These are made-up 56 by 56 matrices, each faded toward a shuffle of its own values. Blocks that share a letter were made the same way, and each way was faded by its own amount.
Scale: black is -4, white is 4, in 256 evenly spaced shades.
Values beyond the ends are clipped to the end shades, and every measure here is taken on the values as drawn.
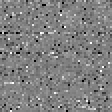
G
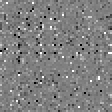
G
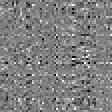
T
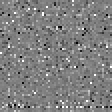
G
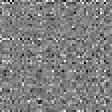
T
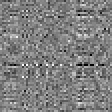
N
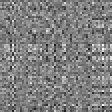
N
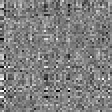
N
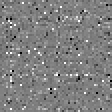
G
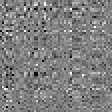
T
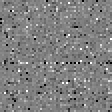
G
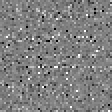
G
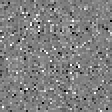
G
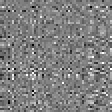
T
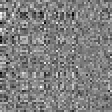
N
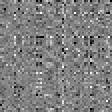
T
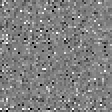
G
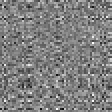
N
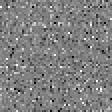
G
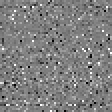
G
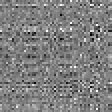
T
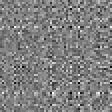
N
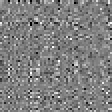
T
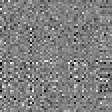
T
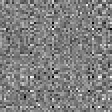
N
